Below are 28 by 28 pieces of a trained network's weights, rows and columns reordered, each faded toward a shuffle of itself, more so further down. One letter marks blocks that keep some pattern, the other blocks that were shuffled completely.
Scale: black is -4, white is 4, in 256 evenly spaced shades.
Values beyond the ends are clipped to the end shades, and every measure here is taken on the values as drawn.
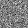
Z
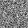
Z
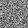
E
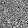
Z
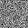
E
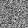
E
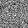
Z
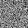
E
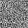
E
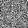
E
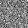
Z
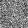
Z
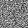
Z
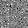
Z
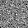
E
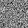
E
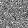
Z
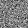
Z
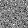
Z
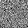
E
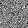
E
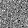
Z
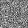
E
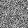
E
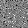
E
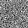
Z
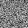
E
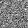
Z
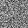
E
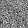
Z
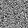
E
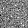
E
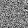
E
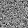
Z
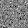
Z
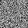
Z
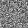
Z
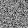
Z
